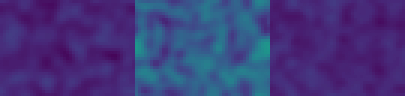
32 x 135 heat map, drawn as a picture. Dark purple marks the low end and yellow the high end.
It is made of 1 by 3 panels. Panel 1,1: very low, blotchy, faint in contrast. Panel 1,2: low, blotchy. Panel 1,3: very low, blotchy, faint in contrast.
